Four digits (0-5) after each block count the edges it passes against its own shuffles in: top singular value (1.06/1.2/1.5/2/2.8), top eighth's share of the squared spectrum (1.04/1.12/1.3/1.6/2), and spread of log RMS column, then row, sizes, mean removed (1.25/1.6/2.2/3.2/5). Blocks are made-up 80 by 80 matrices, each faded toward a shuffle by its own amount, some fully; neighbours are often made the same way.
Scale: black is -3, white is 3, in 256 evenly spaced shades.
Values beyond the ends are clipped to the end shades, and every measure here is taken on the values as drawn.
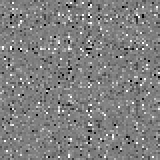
2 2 2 1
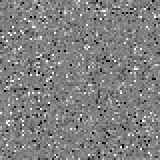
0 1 0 0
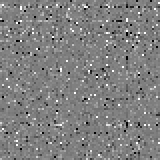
2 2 1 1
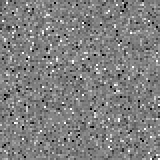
0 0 0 0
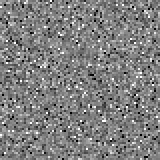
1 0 0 0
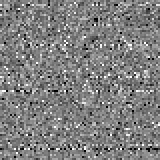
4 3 0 3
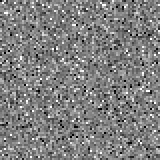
0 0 0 0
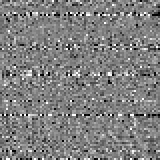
4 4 1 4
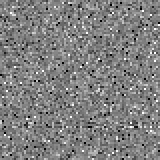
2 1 0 0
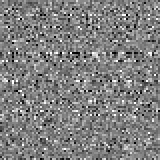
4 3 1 3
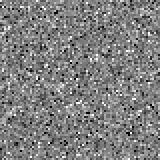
2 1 0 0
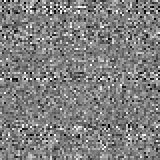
4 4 2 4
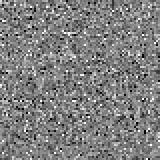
3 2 0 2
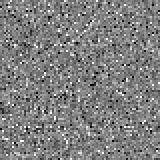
2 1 0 1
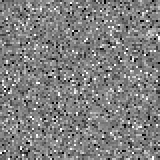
0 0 0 0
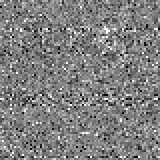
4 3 1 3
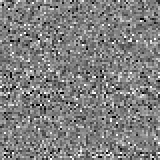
3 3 1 2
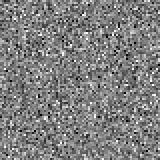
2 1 0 0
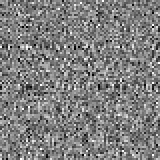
4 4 2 2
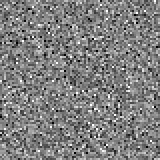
1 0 0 0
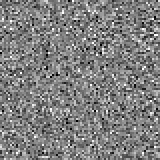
3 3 1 1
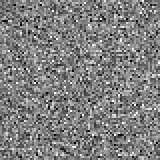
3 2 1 1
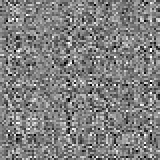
4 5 3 3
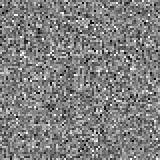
2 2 0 1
